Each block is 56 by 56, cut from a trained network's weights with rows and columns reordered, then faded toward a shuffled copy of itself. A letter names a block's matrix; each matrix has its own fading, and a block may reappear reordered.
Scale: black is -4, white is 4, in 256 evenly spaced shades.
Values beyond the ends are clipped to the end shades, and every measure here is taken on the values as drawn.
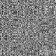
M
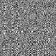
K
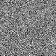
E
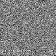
M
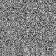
M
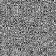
M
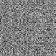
M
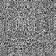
M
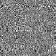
K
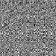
K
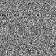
M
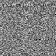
M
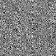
K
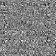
K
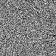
E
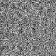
M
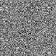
M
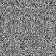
M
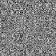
M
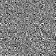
K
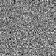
M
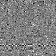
E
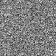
E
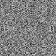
M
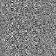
K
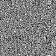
E
